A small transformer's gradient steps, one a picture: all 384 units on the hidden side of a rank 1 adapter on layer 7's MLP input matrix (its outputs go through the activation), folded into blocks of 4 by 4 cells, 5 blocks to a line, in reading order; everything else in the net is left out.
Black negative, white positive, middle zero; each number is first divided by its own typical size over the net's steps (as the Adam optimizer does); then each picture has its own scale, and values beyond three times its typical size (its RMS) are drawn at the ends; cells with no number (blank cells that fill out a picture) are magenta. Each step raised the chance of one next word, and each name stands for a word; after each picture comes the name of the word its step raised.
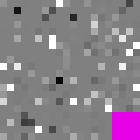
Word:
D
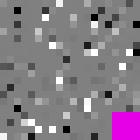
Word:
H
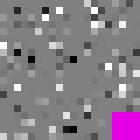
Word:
H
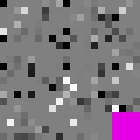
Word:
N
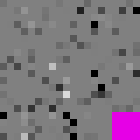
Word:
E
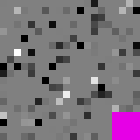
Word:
N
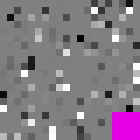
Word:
H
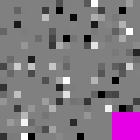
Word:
E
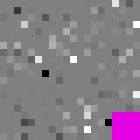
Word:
D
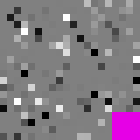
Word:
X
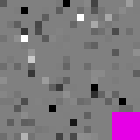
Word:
X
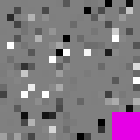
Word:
H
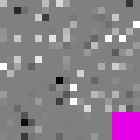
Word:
D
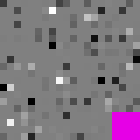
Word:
E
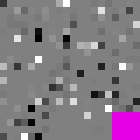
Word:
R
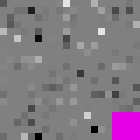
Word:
R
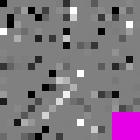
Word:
N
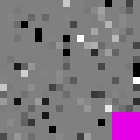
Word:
R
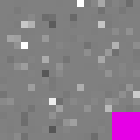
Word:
D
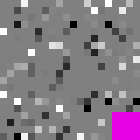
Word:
X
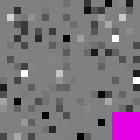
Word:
E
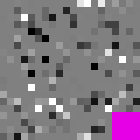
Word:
X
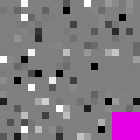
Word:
X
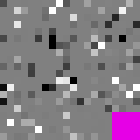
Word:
N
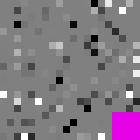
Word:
X
